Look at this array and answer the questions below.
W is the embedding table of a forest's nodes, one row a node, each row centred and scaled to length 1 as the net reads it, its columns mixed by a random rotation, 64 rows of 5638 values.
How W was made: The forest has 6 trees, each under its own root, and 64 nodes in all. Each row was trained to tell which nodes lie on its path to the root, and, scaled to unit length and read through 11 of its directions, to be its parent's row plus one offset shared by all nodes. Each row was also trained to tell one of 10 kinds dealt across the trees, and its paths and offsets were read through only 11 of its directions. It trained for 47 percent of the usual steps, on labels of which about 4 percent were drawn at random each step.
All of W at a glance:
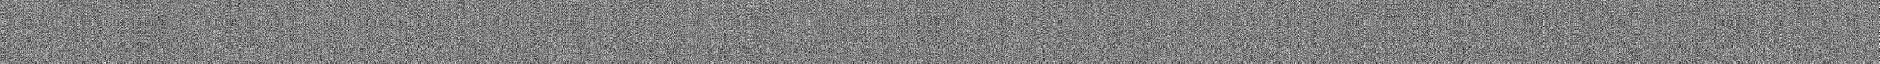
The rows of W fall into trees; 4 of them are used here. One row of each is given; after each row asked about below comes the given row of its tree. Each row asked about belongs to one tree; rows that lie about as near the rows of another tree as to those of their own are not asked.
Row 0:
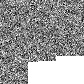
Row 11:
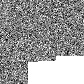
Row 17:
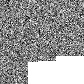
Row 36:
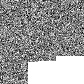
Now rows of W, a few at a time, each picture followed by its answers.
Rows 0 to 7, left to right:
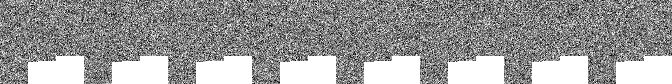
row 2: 0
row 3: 0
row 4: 17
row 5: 36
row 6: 36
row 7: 0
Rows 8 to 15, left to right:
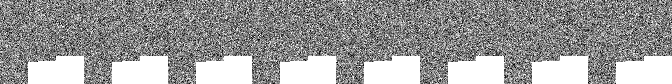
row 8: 11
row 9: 17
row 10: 17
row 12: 36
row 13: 17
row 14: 11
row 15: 36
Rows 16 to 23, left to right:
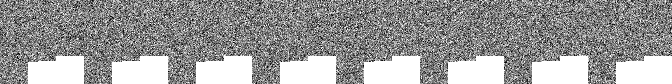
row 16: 17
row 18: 0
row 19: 17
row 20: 36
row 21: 36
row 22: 0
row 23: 36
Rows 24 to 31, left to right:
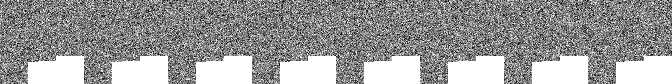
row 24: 36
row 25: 36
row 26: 17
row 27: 36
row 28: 17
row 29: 17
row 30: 36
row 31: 0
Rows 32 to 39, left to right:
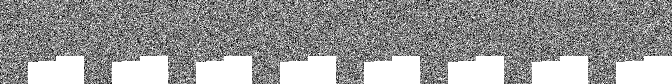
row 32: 36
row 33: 0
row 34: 17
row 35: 0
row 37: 17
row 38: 17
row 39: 0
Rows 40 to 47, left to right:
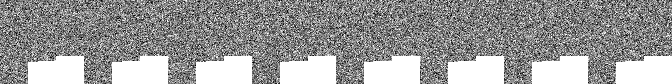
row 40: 17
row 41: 17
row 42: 36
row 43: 0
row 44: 0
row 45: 36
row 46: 36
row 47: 36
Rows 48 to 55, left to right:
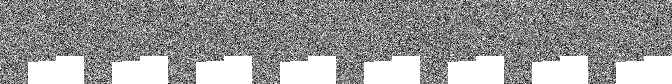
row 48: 11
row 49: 11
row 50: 0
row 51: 11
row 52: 11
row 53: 17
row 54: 0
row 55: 17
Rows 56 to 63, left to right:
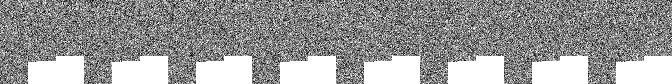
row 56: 0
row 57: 17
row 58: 0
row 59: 17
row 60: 11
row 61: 36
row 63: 36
